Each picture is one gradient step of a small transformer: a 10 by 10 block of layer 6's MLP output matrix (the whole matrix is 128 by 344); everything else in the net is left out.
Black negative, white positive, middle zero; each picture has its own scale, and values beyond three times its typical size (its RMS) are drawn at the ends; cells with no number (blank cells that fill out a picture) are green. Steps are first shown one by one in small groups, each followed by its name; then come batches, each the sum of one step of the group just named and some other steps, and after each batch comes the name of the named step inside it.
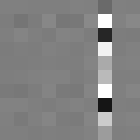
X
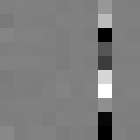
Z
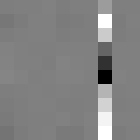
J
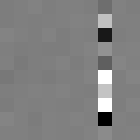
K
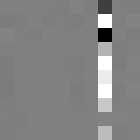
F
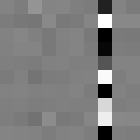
K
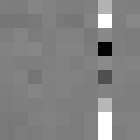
J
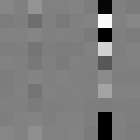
Z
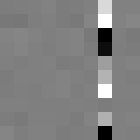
Z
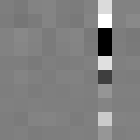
F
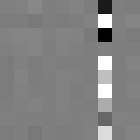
F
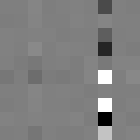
K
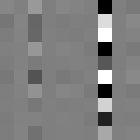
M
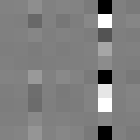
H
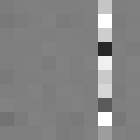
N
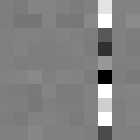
H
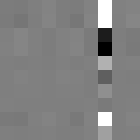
N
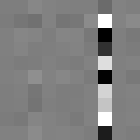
H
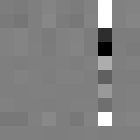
N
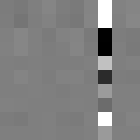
N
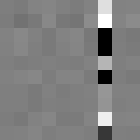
H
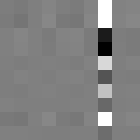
N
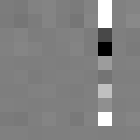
M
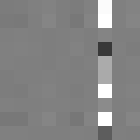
N
